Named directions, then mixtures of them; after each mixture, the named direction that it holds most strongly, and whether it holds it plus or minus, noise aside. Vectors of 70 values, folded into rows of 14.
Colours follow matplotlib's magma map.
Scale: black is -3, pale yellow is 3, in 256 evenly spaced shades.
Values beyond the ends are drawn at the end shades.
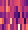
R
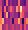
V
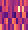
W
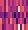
R, plus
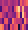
W, plus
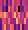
W, minus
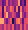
V, plus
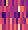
R, plus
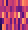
V, minus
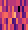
W, minus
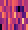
W, minus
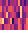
V, plus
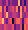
V, plus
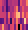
R, minus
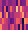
V, plus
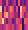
V, plus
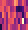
V, minus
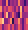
V, plus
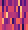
V, plus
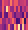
R, plus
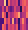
V, minus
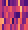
V, plus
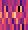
W, minus
